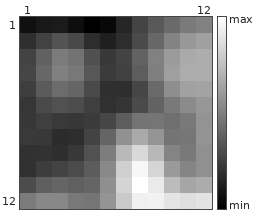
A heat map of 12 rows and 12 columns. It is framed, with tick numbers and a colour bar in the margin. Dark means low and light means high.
Ninth with the lowest average: top middle. Calmest part: middle left. Slope: up to the bottom right. Lone odd cells: none.
